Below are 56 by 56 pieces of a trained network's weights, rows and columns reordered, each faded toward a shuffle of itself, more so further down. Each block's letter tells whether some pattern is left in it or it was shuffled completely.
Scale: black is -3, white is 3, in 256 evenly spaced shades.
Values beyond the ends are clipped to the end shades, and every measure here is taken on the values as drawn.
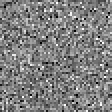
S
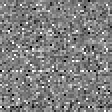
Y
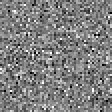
Y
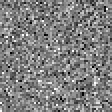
S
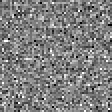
Y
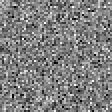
S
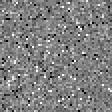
S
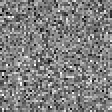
S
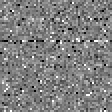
Y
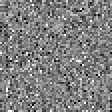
Y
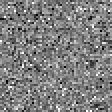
Y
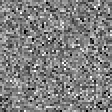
S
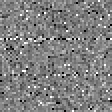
Y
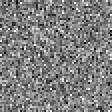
Y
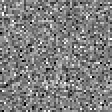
S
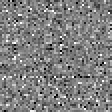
Y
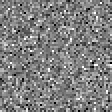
S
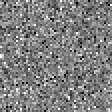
S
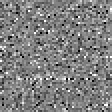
Y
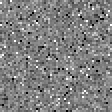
S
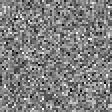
Y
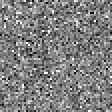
Y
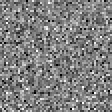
Y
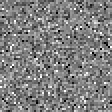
S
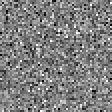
S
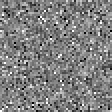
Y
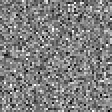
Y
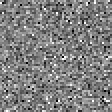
Y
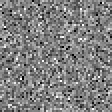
S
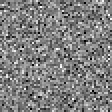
Y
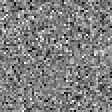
Y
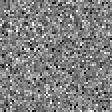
S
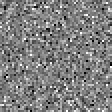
S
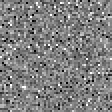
S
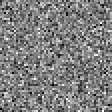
Y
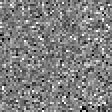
Y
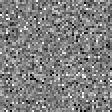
Y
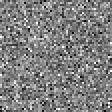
S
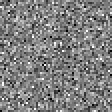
Y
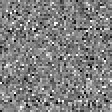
Y
